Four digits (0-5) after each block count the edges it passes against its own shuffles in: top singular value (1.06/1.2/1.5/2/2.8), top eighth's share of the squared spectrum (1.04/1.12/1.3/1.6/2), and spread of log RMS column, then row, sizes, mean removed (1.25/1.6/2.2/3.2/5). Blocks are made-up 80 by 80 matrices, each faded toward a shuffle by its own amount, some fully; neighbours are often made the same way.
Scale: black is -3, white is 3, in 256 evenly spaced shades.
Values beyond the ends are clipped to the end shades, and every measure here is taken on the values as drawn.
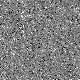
0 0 0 0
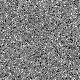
0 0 0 0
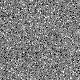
0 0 0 0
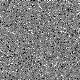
1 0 0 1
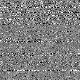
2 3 0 4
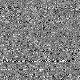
2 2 0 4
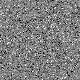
0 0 0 1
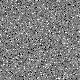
0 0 0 0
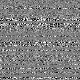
2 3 0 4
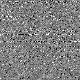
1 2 0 3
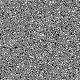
0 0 0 0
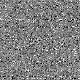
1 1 0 3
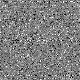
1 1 0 2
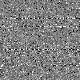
2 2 0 3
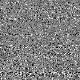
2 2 0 3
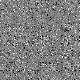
1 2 2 2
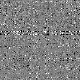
2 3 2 3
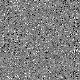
1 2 2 1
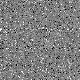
1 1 1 2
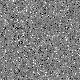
0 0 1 0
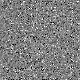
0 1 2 2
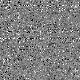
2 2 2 2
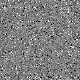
1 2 1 2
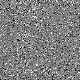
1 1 1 2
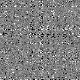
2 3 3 3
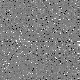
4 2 1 1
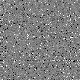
3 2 1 1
